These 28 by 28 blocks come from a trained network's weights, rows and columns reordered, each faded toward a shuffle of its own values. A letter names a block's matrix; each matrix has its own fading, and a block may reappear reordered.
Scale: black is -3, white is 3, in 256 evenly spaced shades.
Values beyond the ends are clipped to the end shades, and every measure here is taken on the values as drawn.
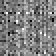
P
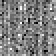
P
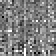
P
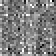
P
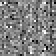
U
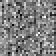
U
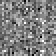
U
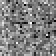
U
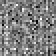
U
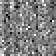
U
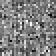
U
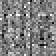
P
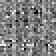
P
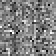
U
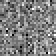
U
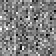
U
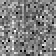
U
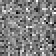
U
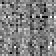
P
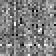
P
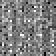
P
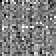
P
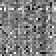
P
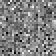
U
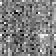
P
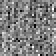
U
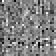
P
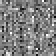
U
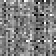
P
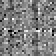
P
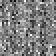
U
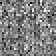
U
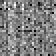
P
